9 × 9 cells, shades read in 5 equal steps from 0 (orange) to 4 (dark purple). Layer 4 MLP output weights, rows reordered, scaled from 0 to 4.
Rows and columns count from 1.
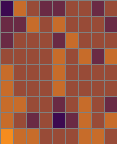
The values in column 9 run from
1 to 3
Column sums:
16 16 17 19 19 18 14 19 18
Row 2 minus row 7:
2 2 -1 0 -2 0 1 0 0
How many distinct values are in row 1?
4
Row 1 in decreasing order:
4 3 3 3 2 2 2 2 1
